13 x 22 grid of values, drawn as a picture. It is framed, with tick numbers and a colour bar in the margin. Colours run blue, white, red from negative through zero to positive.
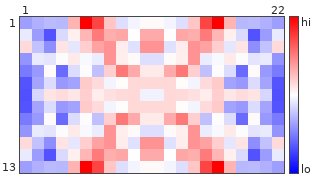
On average the colour sits 50% of the way up the scale. There is no overall slope. It mirrors both left to right and top to bottom. No single row or column stands out from its neighbours. The values follow a bell shape.
